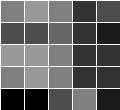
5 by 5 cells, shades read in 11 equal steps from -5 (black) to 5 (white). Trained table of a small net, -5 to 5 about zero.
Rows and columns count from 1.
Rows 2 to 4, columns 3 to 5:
-1 -3 -4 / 0 -3 -3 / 0 -3 -3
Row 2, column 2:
-2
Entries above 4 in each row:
0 0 0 0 0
